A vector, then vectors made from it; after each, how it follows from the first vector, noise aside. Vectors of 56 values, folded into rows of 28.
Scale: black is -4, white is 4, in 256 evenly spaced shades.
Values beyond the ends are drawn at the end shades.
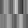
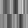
negated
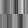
negated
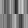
negated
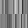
sign-scrambled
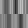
negated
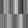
copied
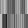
wrapped around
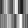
scaled up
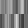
wrapped around
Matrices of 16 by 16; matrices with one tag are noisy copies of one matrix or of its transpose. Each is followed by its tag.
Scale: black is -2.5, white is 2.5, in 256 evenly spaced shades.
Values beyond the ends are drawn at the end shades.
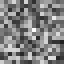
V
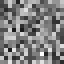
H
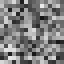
V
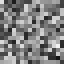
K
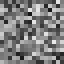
H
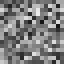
H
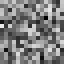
V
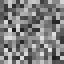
H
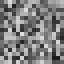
H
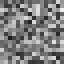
H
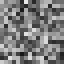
V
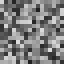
K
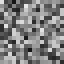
K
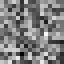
V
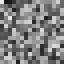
K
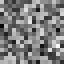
K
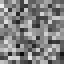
V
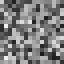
K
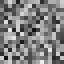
H
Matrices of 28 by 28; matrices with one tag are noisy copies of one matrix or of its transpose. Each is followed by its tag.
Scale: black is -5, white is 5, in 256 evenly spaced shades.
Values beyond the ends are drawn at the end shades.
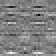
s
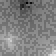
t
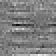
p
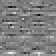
s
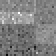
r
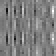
s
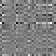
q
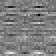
s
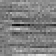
p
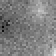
t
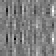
s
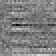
p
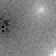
t
